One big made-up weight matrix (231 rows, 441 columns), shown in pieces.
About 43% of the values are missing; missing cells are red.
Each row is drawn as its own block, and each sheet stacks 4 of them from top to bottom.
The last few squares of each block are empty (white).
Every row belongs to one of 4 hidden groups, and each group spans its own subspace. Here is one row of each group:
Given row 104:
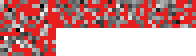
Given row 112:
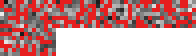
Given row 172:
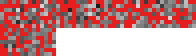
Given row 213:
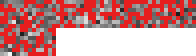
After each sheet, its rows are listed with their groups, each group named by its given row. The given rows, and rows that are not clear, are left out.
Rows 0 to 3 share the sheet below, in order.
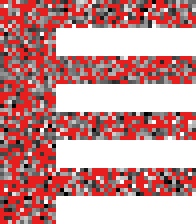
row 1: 213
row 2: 172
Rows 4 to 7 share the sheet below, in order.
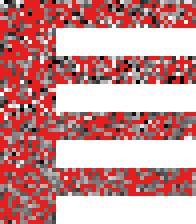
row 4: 172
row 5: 172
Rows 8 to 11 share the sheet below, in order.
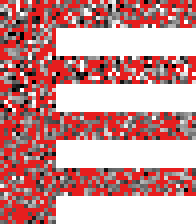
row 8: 172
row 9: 213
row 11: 172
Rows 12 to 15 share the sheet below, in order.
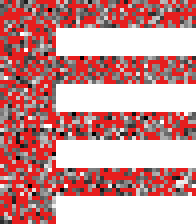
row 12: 112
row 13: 112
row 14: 172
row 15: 213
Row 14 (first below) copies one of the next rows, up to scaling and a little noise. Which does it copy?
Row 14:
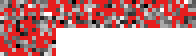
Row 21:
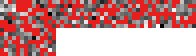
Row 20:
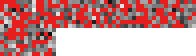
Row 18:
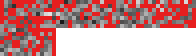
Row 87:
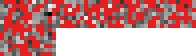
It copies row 18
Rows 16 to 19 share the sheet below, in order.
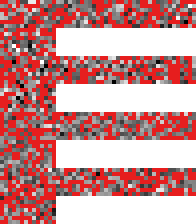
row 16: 172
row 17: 104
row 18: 172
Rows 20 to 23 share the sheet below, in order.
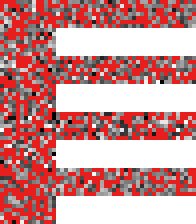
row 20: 172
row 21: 172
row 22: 172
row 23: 213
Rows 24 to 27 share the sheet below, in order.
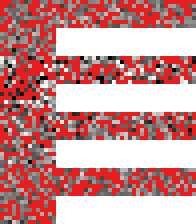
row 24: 213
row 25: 104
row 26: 112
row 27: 213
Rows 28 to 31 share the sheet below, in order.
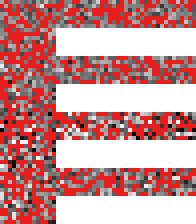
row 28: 172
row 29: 213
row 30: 213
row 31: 213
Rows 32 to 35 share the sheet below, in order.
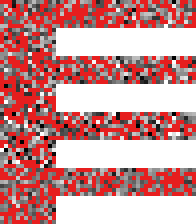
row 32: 104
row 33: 104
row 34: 104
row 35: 213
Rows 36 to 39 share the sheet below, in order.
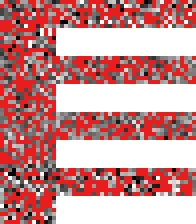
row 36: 172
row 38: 104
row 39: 104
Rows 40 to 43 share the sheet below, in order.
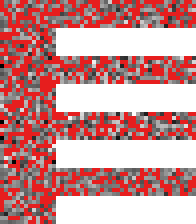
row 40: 104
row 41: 213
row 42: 213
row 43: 104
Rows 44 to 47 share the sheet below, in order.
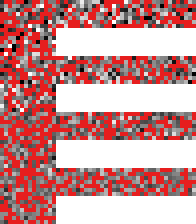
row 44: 213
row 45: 213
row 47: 112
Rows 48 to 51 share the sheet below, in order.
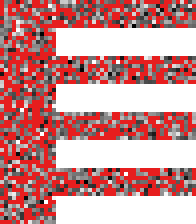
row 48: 172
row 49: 213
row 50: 104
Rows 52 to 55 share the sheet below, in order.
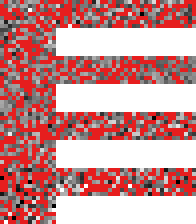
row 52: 112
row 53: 172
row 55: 213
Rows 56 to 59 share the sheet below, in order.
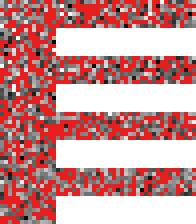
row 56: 213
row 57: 213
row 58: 104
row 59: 112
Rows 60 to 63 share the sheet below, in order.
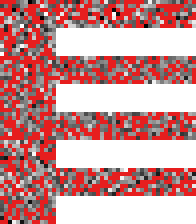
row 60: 172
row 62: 104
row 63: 213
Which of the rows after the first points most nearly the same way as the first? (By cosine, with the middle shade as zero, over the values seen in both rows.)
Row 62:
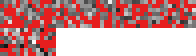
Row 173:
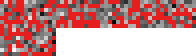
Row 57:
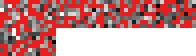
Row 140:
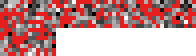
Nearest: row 173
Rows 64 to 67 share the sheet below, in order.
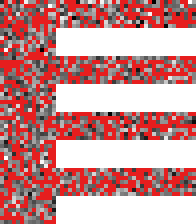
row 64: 112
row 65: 104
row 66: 104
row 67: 213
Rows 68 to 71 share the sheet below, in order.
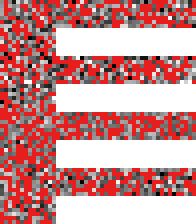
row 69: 112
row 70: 104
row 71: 172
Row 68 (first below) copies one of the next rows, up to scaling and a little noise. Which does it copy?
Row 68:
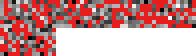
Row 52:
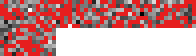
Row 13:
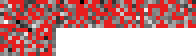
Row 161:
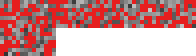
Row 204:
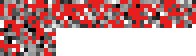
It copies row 161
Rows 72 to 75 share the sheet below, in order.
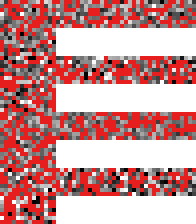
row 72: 112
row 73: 172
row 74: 104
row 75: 213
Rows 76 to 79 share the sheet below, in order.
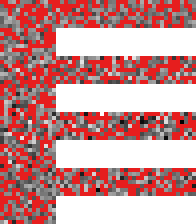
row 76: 172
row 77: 213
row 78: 112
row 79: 213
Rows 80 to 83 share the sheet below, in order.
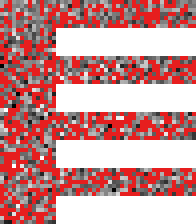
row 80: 213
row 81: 213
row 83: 213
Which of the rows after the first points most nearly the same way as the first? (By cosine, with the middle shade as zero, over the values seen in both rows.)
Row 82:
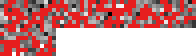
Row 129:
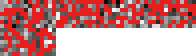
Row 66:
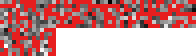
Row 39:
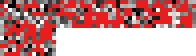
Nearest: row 66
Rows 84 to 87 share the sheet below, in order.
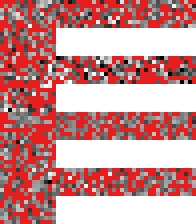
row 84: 213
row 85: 112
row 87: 172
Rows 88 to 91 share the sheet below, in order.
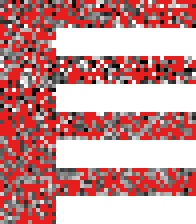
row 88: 112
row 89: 213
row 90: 172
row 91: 172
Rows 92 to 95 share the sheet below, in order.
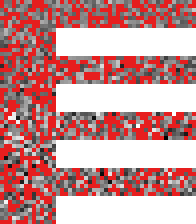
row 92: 104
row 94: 104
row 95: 112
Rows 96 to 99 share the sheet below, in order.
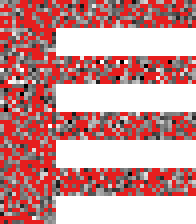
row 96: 213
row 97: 112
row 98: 172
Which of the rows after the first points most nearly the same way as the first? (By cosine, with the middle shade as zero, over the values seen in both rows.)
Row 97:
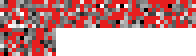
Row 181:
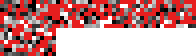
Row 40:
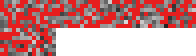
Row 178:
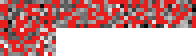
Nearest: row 178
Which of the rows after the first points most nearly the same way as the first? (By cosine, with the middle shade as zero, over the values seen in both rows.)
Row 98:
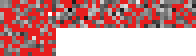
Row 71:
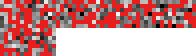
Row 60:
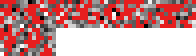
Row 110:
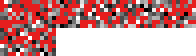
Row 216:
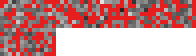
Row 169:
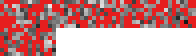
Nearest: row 71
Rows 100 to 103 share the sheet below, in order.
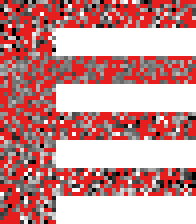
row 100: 213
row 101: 172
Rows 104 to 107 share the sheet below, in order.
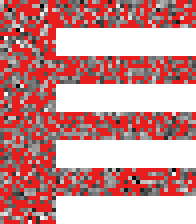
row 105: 104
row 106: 104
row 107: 104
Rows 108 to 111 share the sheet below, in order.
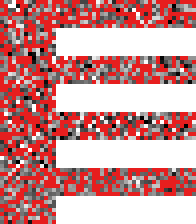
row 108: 104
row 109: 172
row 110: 112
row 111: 104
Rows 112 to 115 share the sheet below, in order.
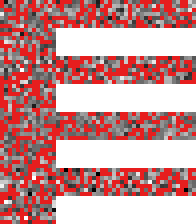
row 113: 112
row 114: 104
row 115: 172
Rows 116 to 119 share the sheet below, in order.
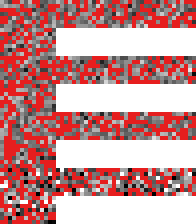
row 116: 172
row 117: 213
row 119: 172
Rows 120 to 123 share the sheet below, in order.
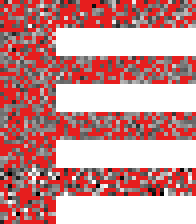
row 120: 213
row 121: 172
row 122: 104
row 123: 172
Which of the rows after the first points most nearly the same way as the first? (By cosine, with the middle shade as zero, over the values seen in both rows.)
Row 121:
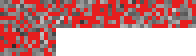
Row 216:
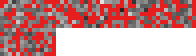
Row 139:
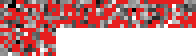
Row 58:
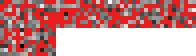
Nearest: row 216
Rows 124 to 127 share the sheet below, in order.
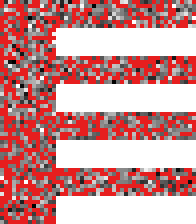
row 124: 213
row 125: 104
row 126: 172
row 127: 213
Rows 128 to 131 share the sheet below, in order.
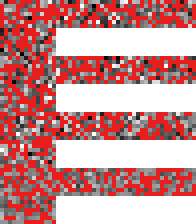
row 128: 213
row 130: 172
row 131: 172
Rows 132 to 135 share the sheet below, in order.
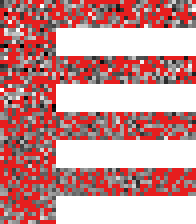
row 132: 104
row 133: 213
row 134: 104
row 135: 104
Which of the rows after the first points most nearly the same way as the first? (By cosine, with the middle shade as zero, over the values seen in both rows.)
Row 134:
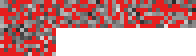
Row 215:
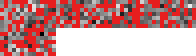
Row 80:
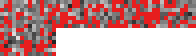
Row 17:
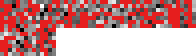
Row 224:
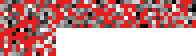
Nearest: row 224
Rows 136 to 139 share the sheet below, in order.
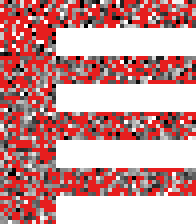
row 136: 213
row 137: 112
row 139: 104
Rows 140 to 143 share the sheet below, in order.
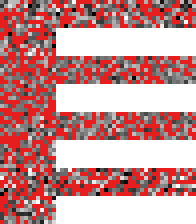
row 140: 172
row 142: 213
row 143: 172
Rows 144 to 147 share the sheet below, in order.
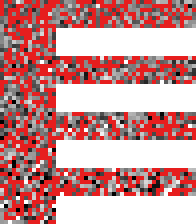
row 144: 172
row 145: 172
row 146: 213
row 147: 104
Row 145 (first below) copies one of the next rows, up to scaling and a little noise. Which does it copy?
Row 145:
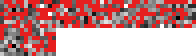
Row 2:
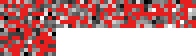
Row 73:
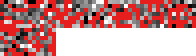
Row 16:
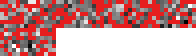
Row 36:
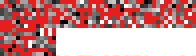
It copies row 73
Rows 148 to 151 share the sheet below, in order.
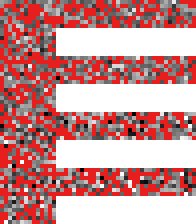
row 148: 104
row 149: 112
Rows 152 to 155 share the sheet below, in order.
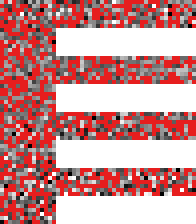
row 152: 112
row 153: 213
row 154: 213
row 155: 172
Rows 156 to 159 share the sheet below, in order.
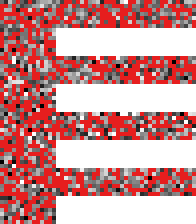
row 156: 213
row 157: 104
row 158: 213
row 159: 112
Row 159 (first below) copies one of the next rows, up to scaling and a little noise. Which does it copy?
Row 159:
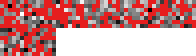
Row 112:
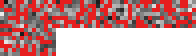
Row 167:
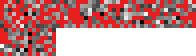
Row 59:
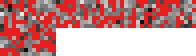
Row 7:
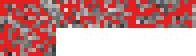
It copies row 59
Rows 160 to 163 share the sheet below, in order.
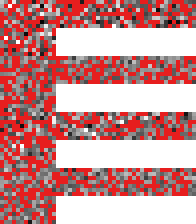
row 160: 104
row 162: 172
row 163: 172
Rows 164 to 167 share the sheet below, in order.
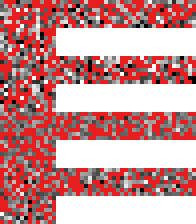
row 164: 172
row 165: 112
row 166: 112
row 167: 112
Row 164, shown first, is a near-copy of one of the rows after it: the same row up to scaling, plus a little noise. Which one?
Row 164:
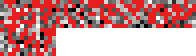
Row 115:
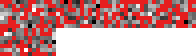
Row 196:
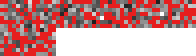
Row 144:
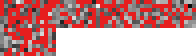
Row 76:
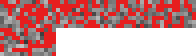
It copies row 76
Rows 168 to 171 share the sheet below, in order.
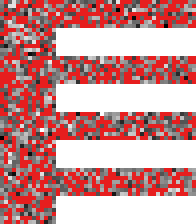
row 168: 104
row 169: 112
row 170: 112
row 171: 104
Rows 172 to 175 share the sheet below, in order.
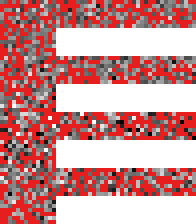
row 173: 213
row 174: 112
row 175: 213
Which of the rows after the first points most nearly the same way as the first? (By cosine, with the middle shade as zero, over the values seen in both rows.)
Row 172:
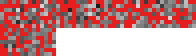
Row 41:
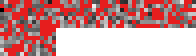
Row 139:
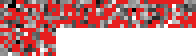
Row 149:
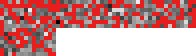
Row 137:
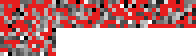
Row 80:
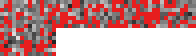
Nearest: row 80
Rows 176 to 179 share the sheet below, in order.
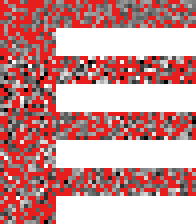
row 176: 172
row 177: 112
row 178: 104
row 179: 104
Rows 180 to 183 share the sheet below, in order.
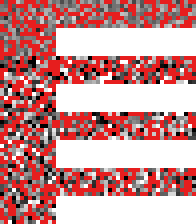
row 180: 172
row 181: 172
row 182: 213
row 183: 213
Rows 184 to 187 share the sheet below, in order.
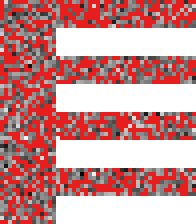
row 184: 213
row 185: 112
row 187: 213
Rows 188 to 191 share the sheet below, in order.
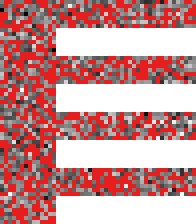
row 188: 213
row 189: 172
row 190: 172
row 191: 112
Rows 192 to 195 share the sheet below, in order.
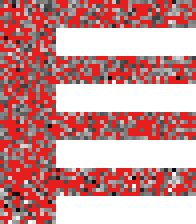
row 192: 104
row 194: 172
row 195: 104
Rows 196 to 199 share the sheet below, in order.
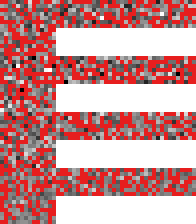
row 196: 172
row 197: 172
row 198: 172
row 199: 172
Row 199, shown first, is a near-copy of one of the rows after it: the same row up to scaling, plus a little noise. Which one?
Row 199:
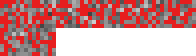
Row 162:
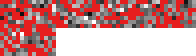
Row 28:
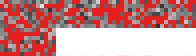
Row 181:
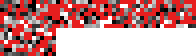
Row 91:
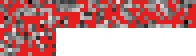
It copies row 162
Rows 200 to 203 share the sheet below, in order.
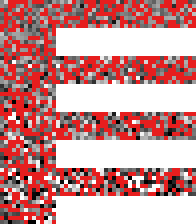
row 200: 213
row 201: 112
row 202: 104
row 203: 104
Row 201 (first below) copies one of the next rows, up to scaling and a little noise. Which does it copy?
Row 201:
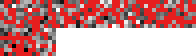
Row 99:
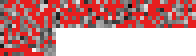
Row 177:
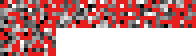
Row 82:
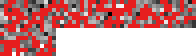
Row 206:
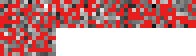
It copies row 177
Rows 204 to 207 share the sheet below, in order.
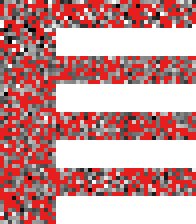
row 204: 112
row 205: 104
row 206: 112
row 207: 112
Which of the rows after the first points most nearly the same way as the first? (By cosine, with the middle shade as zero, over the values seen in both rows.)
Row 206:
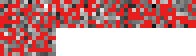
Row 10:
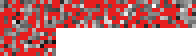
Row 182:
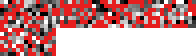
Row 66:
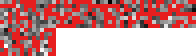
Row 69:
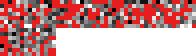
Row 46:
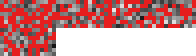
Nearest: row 69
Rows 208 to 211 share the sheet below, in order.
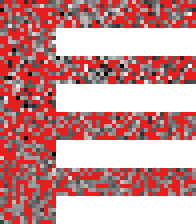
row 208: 213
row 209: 112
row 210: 112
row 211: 172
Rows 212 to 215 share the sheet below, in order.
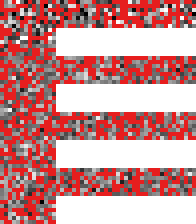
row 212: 112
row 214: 172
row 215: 172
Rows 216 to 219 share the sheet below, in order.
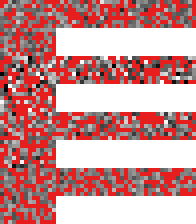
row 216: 112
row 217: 172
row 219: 213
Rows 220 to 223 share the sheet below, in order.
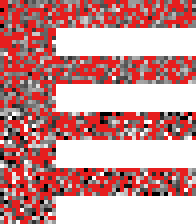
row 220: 213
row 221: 213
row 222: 112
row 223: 112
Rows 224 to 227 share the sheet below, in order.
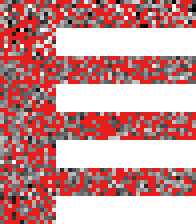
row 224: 104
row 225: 172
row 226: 213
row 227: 213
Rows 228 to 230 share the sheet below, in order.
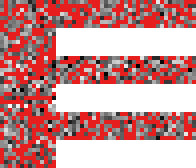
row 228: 172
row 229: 172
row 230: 172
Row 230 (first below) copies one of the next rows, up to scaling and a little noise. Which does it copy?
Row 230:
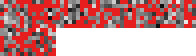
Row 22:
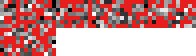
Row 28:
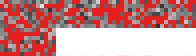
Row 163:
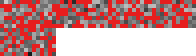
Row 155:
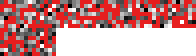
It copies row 28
